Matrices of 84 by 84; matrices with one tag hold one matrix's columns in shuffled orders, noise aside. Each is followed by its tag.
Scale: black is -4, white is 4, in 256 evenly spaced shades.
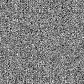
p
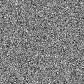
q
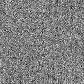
p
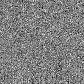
p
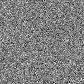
q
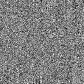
p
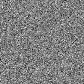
q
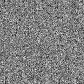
p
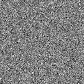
q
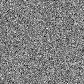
q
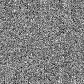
p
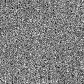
p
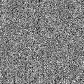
p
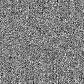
p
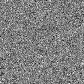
q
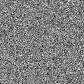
q
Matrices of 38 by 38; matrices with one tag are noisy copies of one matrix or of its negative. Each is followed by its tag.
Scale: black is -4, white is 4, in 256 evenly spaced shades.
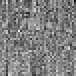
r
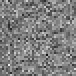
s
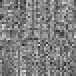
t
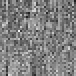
r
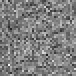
s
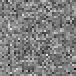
s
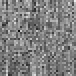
r
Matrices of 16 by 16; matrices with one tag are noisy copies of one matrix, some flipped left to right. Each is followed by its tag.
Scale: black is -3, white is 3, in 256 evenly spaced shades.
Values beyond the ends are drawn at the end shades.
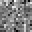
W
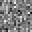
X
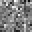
W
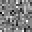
X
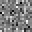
X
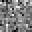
W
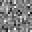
X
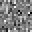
X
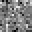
W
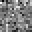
W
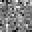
W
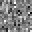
X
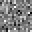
X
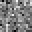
W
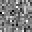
X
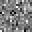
X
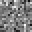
W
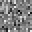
X
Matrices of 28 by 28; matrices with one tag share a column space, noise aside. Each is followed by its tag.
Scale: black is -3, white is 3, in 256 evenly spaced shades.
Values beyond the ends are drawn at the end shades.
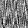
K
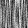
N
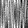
N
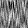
K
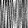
N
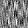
K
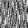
K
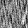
K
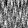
K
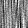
N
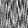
K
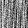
N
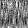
K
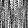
N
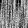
N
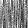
N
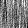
N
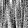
N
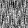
K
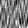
K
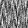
K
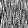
K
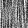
N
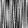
N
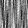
N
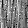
N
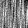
N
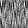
K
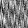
K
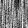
N
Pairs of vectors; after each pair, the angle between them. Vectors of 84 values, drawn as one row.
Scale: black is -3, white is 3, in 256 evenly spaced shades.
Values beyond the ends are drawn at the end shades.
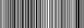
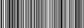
partly aligned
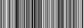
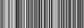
partly aligned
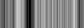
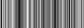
partly opposed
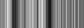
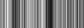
nearly parallel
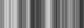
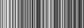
partly aligned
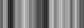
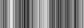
nearly opposite
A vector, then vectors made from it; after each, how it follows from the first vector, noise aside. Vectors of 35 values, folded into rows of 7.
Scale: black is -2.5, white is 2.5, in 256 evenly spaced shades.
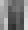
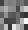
sign-scrambled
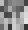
sign-scrambled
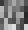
sign-scrambled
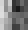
wrapped around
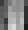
negated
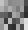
sign-scrambled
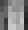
negated
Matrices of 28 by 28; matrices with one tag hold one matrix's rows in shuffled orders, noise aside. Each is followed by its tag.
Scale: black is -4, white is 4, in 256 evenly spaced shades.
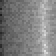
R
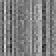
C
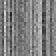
C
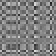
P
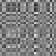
P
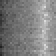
R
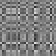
P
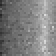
R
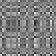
P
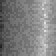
R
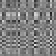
P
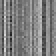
C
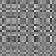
P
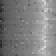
R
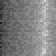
R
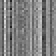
C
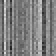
C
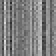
C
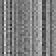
C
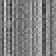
C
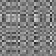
P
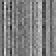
C
